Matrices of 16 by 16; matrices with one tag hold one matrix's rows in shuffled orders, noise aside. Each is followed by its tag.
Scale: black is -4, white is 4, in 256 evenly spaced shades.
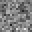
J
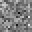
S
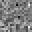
S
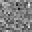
S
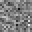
S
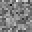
J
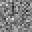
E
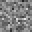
J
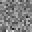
E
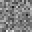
E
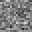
J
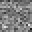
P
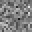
S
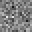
E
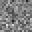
E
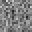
E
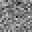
S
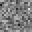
S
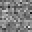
P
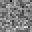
J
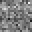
P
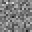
E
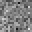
S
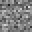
P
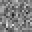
E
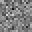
E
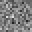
E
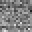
P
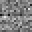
P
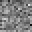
P
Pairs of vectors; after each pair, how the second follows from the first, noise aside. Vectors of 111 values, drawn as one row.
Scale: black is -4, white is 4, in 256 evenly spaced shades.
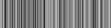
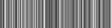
negated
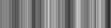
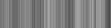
shrunk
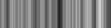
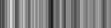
reversed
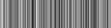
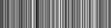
negated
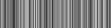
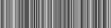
negated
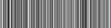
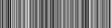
sign-scrambled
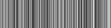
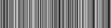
negated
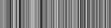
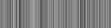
shrunk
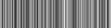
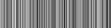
sign-scrambled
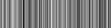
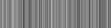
shrunk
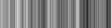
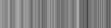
shrunk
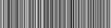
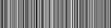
negated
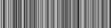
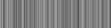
shrunk
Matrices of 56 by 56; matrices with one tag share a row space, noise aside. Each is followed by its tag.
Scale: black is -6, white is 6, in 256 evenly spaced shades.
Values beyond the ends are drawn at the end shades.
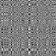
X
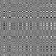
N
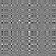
X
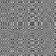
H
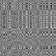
N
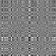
X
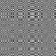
H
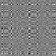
X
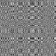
H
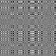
H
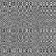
N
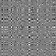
X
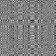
H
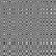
N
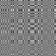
H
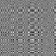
H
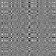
X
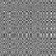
N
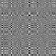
X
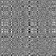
X
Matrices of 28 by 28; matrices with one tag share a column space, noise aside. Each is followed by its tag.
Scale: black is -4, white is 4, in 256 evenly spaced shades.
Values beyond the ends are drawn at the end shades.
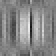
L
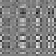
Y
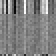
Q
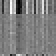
Q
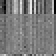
Q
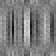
L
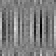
L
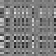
Y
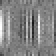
L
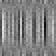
L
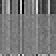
Q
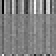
Q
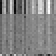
Q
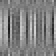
L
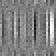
L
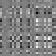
Y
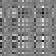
Y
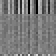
Q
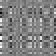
Y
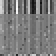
Q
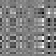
Y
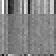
Q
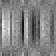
L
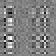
Y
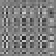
Y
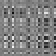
Y
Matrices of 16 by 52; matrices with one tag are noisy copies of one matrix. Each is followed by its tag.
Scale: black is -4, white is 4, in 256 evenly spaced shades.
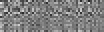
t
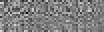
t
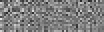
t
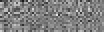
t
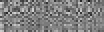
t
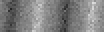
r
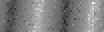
r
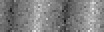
r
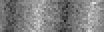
r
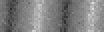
r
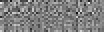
t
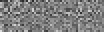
t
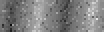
r
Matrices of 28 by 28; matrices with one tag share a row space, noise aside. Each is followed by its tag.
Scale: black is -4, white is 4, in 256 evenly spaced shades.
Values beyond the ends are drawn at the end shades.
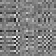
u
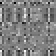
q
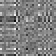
u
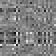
u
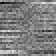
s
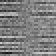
s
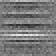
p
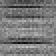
p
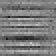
p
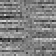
s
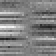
s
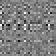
q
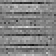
p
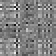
u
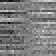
s
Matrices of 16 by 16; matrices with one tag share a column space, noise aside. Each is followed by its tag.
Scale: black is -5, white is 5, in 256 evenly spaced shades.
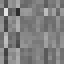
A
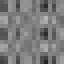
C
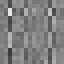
A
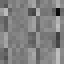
A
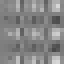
C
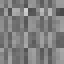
A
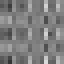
C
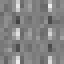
C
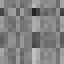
A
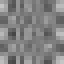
C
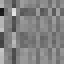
A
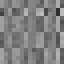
A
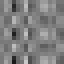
C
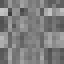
A
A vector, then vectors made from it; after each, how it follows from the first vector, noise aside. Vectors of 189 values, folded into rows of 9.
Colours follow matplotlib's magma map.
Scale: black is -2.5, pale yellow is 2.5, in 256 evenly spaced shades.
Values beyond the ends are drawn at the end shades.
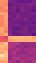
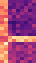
copied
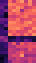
negated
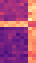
reversed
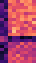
negated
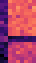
negated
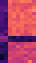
negated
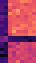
negated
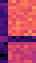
negated
